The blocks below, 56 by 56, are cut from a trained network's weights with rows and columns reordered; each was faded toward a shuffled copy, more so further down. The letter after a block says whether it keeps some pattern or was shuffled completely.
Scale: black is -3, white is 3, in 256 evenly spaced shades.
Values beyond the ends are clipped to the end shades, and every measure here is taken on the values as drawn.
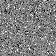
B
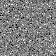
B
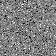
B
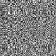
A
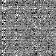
A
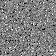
B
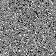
B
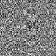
A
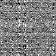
A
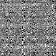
A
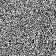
B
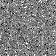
B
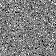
B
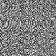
A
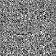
A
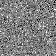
B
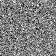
B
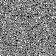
B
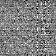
A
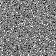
B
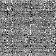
A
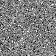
B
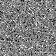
B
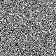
B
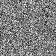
B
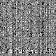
A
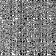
A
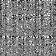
A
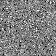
B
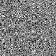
A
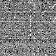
A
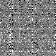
A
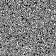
B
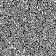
B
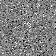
B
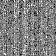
A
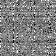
A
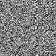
A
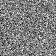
B
